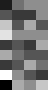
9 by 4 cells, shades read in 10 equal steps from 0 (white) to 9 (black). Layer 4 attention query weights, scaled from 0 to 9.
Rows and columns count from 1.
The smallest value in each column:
0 3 3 2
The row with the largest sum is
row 2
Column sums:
43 46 44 41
